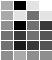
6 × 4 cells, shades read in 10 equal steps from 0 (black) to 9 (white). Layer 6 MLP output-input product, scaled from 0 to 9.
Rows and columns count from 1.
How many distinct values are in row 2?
3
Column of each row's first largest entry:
4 2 1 1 1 2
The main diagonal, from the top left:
6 8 4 3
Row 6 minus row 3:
0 6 1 3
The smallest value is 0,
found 2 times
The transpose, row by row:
6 6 5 4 4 5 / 0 8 0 2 1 6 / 8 4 4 4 2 5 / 9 8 2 3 3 5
